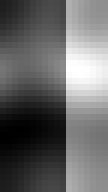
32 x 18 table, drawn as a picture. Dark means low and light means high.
The ninth with the highest average is the middle right. The right part is higher, past a seam about 60% of the way across. The ninth with the lowest average is the bottom left. There are no lone odd cells. Values change most from cell to cell in the centre.
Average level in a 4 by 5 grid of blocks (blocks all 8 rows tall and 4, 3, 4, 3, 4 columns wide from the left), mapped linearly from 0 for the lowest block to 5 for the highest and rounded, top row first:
1 1 2 4 3 / 2 2 2 5 5 / 0 0 0 3 3 / 0 1 1 3 3
